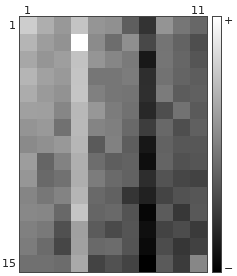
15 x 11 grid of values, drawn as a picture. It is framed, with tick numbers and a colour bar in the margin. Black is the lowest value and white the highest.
Slope: up to the top left. Odd lines: columns 4 and 8. Ninth with the lowest average: bottom right. Ninth with the highest average: top left.
